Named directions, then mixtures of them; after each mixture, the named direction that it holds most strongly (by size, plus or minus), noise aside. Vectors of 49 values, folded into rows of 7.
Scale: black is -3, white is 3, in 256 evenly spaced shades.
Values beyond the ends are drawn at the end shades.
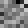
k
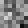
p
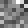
k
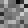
k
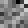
k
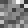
k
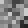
p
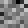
k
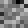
k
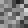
k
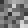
p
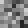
p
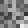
p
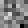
p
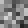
p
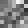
k
